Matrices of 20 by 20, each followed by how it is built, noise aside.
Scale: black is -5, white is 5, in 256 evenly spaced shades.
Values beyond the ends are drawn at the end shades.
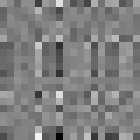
low rank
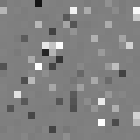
sparse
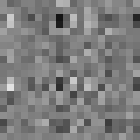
low rank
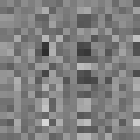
low rank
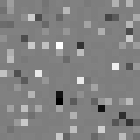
sparse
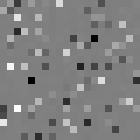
sparse
